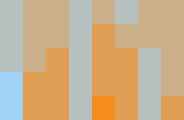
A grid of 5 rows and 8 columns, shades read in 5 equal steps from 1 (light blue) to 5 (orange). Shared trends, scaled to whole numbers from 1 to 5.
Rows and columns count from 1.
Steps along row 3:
up up down up same down up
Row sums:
21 23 24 24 26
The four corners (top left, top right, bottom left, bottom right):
2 3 1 4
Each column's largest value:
2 4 4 2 5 4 3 4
